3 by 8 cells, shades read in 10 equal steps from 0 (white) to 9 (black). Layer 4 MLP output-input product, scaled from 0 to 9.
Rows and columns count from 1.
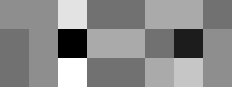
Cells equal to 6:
0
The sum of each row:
30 41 28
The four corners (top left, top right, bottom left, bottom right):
4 5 5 4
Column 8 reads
5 4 4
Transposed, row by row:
4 5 5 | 4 4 4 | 1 9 0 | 5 3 5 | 5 3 5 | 3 5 3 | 3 8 2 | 5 4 4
